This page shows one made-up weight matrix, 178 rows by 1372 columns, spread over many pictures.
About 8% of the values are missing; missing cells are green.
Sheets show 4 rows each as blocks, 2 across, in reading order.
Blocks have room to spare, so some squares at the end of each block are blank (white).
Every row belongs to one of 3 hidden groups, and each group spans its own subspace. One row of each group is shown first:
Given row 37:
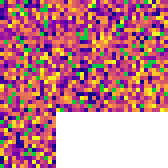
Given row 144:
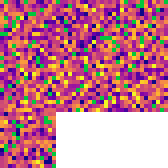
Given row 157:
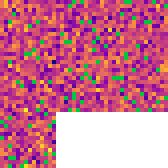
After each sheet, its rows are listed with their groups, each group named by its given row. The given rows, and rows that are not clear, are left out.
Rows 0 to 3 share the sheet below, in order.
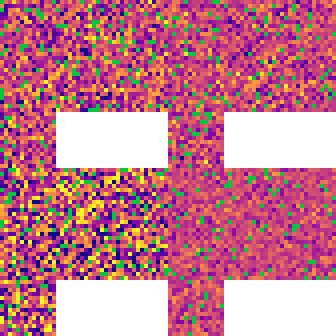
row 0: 37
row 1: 144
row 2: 144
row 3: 144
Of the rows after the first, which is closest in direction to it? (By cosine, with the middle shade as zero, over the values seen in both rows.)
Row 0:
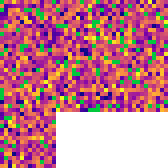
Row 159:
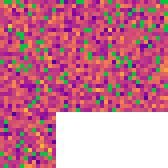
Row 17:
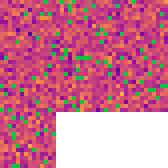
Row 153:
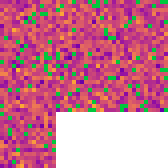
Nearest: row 159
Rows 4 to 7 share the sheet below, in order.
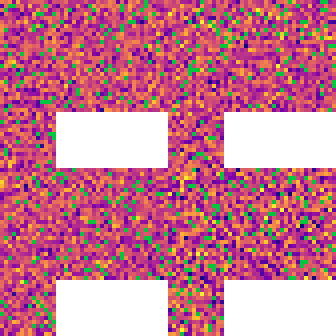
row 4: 37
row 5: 37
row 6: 37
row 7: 37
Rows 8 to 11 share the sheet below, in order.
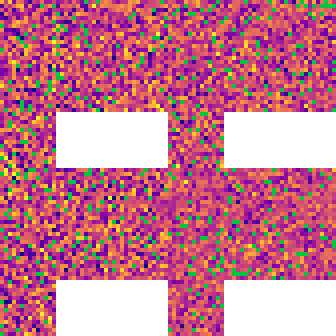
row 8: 37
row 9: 37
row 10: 157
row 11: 144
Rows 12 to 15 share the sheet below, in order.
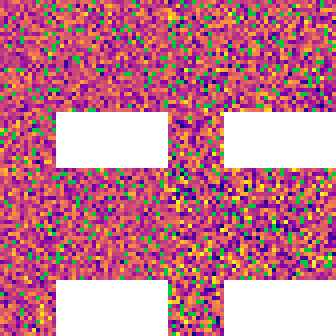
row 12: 144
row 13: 37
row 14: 157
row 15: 157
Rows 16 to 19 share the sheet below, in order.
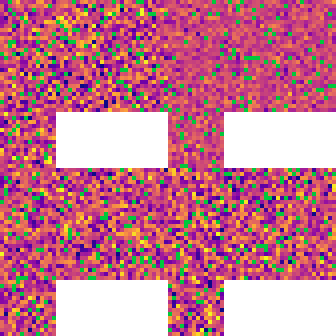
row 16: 144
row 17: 37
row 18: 144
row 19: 157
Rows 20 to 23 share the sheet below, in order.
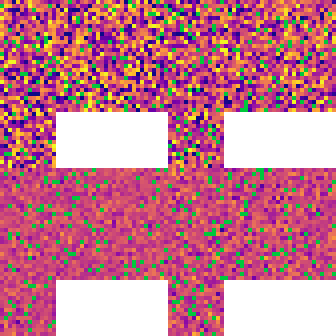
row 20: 37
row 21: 37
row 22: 37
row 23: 157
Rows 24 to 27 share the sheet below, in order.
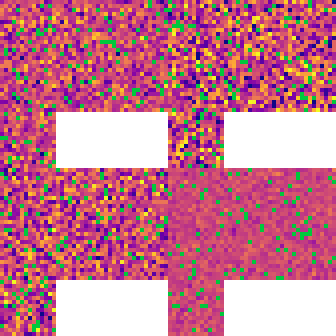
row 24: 157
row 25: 144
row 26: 157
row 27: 144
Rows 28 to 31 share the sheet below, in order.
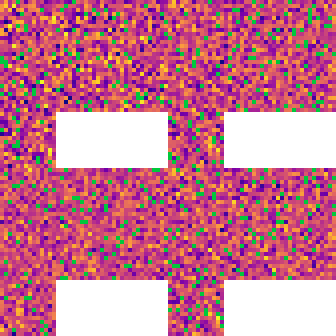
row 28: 157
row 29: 157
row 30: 37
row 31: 157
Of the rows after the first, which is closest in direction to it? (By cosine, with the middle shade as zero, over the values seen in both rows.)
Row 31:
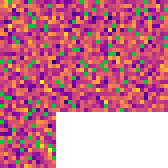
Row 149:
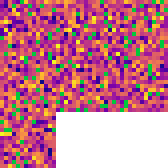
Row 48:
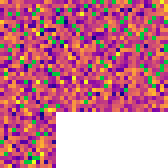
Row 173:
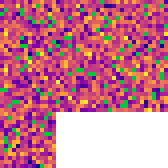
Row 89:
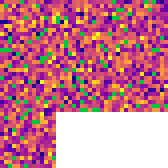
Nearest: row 89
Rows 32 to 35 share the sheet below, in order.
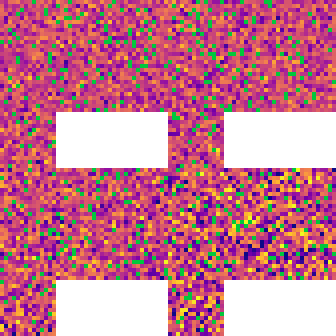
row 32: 144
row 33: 157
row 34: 37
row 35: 144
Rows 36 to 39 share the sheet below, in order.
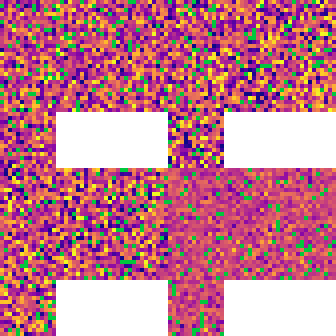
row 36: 37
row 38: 157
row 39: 144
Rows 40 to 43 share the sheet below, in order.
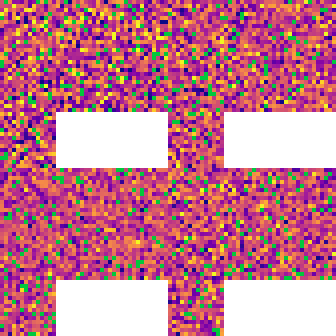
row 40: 37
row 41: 37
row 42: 37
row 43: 157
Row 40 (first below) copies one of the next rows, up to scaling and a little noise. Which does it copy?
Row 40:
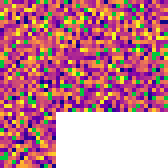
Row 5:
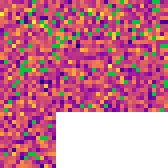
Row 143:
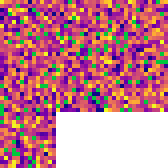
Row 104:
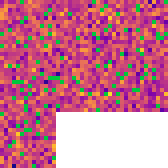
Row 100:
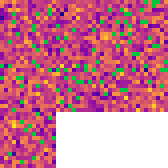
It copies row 5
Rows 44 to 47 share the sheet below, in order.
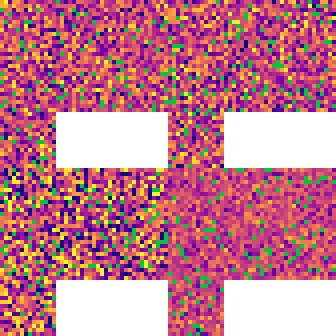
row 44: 157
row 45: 37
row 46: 157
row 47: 144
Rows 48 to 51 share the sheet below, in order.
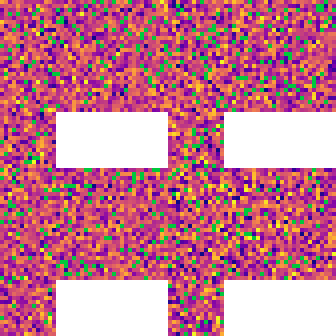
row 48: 157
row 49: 157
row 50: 157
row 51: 157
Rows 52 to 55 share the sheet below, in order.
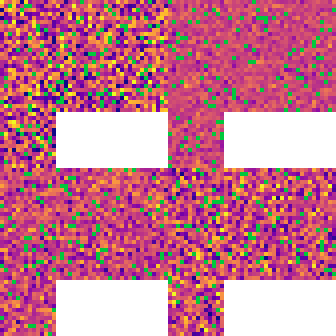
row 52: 37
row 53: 144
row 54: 37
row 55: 157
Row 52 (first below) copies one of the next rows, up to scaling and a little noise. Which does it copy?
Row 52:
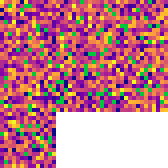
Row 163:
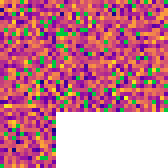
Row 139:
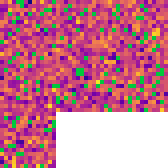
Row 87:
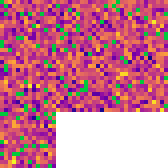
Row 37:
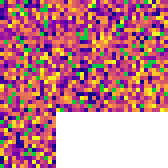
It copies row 163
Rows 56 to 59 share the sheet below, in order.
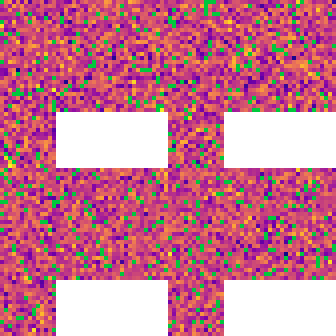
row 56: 37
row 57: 144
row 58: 157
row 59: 144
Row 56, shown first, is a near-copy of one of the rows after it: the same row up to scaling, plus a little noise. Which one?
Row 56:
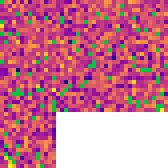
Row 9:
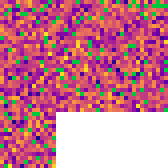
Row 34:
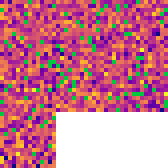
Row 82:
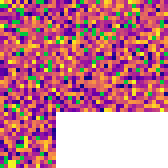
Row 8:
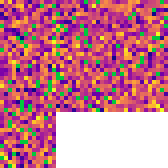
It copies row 82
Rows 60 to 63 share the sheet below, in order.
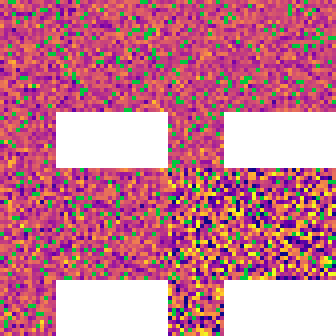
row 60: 37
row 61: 144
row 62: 157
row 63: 144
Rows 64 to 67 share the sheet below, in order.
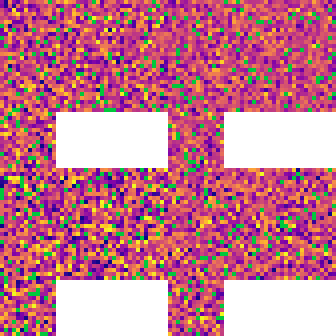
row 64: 157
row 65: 157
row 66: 37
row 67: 144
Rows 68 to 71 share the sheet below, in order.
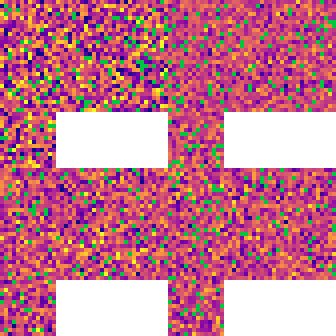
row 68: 144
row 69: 144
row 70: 144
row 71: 157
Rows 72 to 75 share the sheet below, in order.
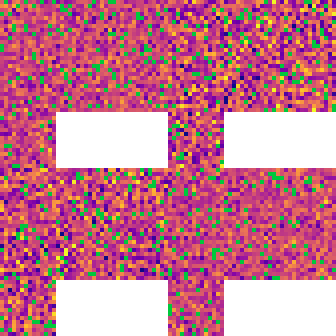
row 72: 157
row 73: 37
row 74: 37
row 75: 37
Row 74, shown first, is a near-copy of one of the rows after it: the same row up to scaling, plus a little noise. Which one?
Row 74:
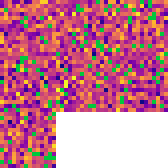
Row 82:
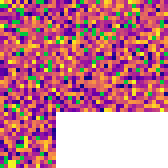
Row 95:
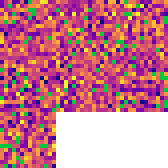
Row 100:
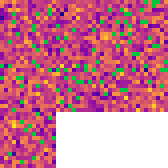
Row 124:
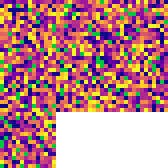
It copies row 95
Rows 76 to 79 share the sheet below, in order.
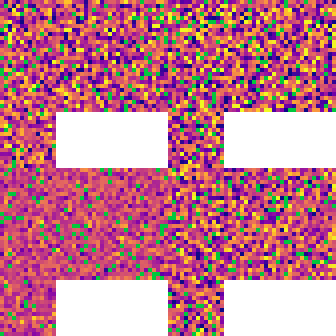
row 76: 157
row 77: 37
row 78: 144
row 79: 157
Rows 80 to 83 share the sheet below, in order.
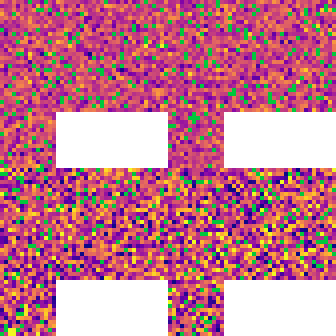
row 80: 144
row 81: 37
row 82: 37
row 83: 144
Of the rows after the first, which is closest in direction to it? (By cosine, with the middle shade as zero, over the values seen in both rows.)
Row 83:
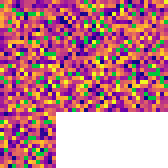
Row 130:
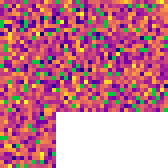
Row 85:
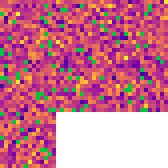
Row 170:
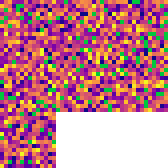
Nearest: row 170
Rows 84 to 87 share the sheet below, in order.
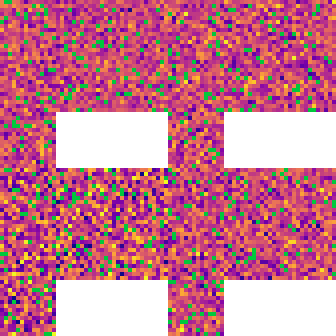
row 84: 157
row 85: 144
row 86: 37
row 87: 37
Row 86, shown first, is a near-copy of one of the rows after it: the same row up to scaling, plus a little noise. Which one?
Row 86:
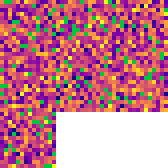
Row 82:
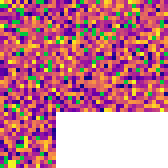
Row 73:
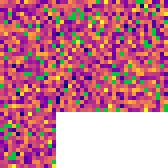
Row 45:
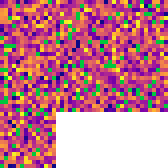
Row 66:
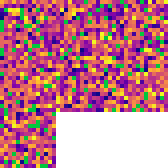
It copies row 73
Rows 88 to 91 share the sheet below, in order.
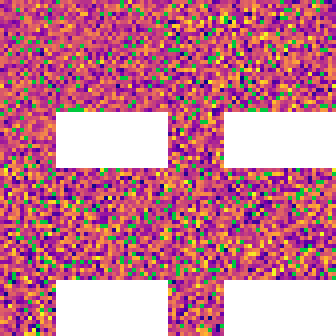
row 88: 144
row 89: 157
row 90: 157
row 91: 144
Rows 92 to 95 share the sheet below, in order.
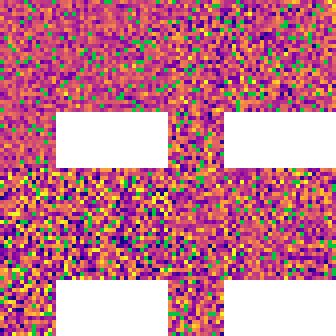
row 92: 157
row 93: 157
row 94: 37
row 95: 37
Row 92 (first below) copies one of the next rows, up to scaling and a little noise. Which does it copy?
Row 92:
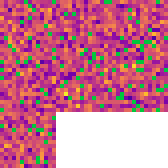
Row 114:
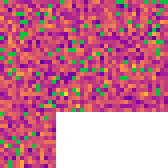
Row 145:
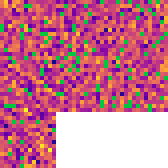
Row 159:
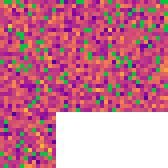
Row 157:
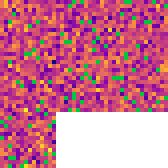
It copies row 114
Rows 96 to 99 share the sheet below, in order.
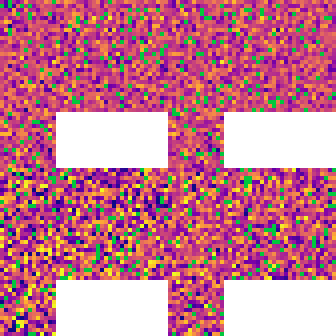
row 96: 157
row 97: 157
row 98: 37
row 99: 37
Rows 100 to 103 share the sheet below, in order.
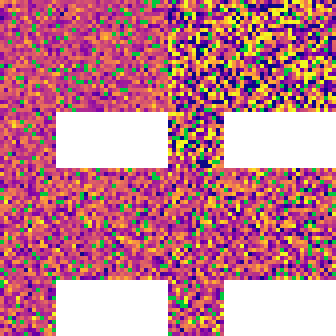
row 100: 37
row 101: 144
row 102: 144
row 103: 144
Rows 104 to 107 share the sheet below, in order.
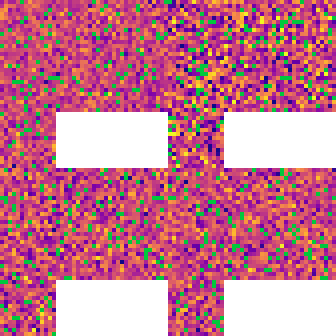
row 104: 37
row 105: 157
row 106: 157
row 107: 144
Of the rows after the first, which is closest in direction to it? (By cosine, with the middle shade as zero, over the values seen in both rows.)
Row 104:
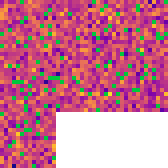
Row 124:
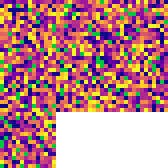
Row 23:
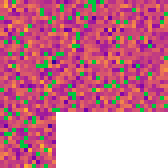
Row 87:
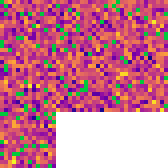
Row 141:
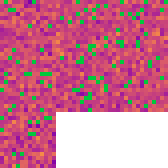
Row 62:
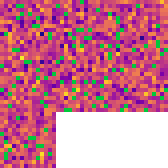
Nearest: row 124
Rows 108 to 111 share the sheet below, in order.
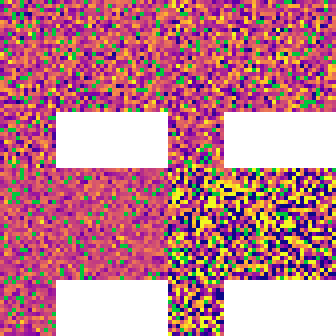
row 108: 37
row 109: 157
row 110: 144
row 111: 144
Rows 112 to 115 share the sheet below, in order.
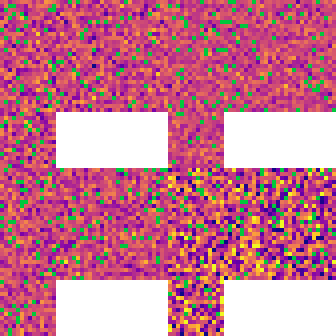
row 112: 157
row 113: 144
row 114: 157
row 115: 37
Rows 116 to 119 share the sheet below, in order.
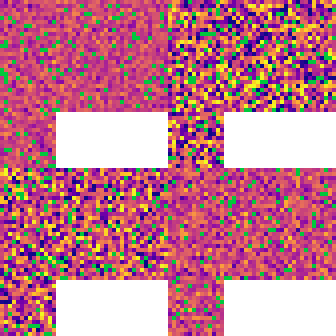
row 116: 157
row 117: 144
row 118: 157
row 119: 37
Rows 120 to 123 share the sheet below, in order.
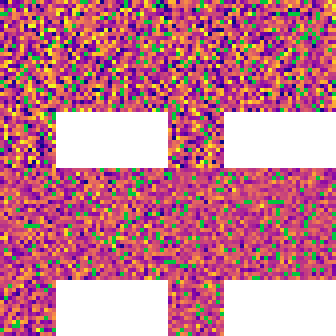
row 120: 157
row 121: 157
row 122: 144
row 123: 157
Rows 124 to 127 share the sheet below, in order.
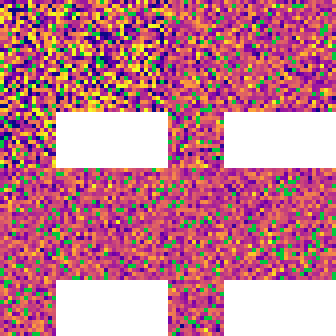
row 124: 37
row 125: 144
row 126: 157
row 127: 144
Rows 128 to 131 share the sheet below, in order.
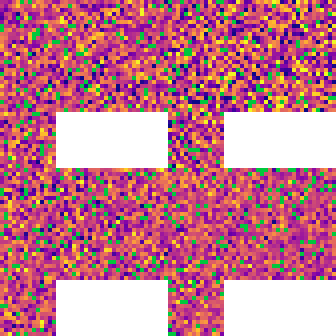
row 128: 144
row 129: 37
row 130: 157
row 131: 37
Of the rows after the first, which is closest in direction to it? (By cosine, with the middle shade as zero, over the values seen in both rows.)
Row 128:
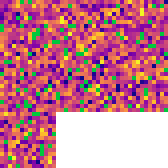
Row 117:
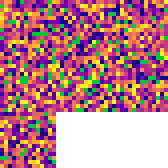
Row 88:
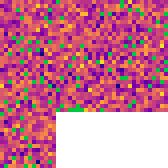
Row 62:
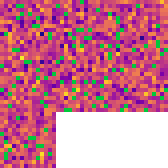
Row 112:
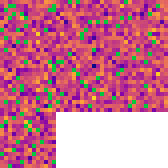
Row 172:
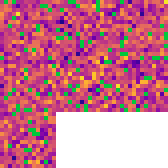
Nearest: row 88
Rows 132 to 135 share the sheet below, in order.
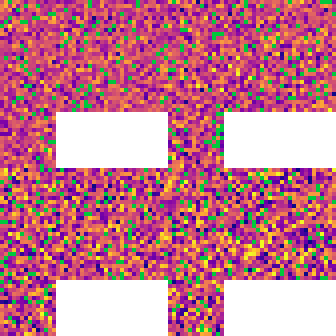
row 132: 157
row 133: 37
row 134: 157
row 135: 144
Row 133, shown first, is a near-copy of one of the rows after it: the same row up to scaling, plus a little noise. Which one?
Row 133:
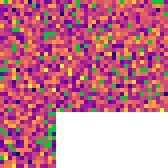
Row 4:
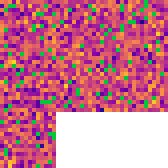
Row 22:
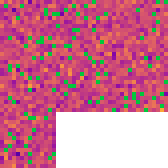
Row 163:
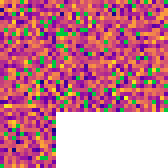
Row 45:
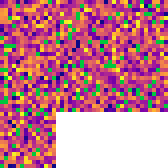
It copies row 22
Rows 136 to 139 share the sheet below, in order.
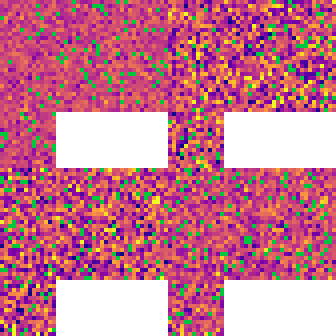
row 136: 144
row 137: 144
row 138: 37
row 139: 37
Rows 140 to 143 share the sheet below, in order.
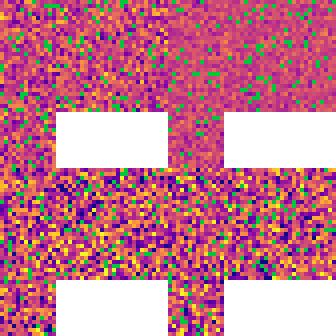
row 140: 37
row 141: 37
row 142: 144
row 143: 37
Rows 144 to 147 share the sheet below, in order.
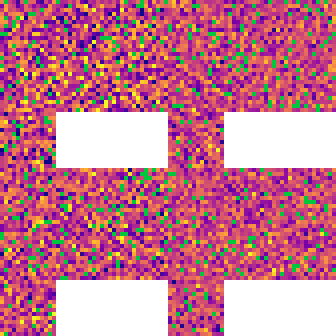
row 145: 157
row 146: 144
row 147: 144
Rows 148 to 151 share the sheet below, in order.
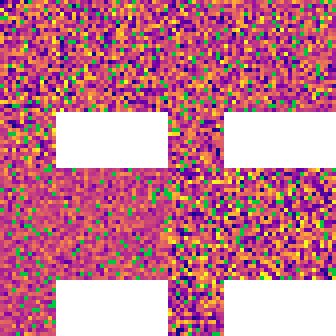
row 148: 37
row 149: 157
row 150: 157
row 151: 37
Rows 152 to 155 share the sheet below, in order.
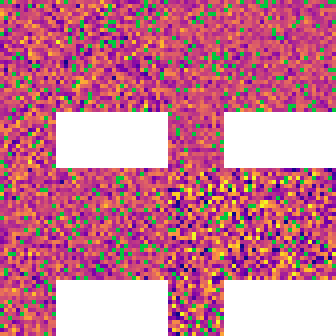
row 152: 144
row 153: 37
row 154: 37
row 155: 157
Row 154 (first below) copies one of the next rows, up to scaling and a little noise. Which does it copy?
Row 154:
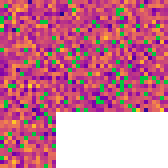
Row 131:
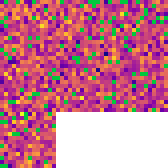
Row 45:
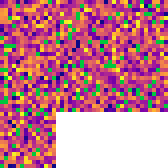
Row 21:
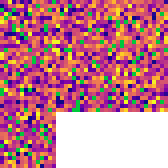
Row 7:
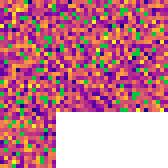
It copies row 7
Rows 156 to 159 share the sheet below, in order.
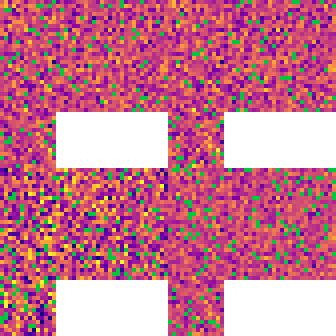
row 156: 157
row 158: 157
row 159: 157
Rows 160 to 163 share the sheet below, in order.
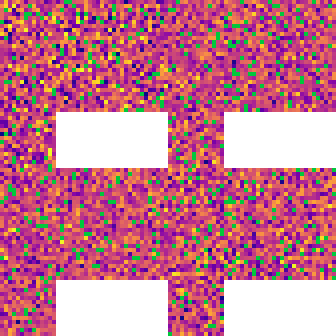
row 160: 157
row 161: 144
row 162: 37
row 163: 37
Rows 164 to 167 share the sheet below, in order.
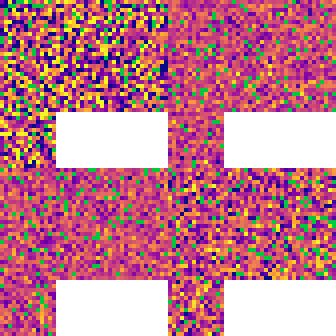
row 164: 157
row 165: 144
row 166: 157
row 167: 37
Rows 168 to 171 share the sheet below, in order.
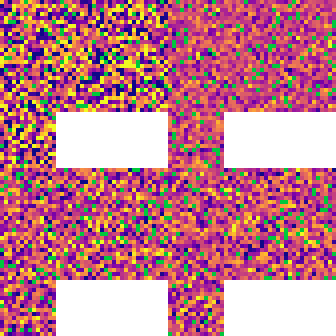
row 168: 144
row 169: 144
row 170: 144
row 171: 144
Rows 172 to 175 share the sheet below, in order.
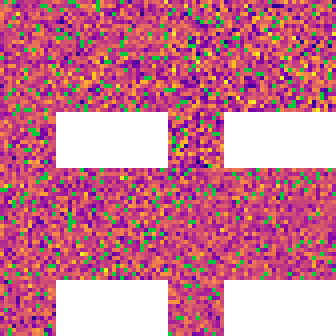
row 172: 144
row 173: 144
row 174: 144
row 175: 157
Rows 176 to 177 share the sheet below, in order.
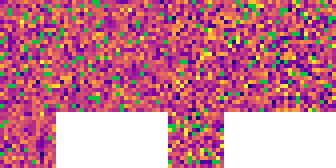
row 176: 157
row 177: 144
